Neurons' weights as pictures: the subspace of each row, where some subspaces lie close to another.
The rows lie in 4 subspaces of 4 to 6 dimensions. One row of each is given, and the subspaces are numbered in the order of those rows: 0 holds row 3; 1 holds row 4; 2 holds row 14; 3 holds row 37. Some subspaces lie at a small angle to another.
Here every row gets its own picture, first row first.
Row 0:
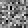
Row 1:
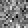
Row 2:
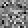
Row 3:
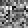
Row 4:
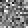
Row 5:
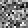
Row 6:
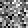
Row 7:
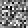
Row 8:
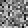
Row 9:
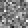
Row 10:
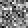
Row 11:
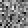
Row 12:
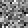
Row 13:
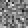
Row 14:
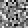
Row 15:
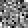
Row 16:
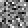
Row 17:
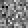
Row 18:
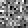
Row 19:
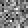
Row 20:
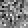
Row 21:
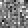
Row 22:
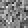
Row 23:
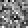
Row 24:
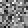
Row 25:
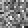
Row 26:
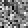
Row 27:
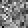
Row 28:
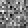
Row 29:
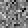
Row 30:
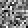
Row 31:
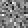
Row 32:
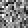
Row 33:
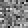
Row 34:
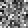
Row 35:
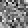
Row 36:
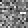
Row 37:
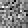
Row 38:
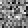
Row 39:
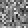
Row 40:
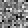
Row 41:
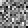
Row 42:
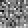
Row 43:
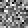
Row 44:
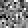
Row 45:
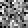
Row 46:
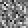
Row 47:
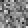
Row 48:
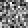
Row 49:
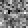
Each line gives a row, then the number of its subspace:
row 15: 2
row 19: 1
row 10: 0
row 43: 1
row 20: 3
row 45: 3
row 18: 3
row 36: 0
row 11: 0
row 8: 0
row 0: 1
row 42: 3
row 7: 1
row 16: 2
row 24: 1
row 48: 2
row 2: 0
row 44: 2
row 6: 3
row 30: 1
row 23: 0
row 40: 2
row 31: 0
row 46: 0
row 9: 2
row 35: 2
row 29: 2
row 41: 0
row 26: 0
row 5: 0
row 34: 3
